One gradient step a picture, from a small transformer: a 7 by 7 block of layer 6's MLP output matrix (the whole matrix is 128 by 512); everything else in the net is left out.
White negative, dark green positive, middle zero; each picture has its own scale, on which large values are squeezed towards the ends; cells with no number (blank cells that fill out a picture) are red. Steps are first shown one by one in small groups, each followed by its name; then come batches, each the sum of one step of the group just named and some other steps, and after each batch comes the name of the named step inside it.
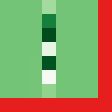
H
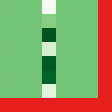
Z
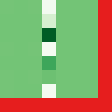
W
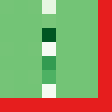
W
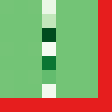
W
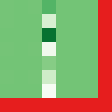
W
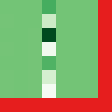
W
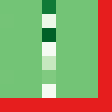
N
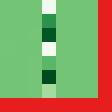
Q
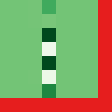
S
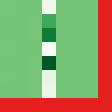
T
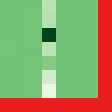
Q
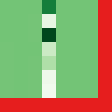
N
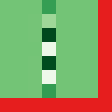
S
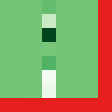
T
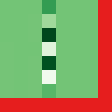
S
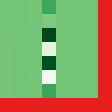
S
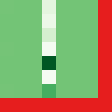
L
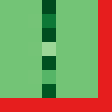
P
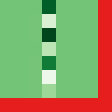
P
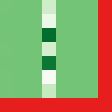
L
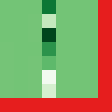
P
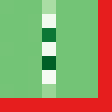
L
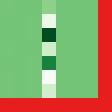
L
